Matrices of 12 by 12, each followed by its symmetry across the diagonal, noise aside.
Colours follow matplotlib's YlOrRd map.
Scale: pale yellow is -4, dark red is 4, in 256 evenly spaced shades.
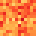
antisymmetric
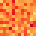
neither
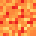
symmetric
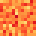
neither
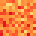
neither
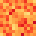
symmetric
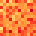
symmetric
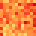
antisymmetric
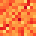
symmetric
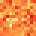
neither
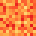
antisymmetric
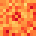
symmetric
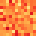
antisymmetric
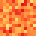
neither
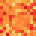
antisymmetric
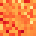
antisymmetric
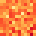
neither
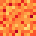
symmetric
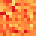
antisymmetric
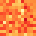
neither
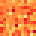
antisymmetric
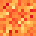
symmetric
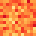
neither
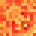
symmetric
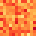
antisymmetric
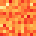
neither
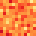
antisymmetric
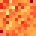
symmetric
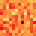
neither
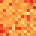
symmetric
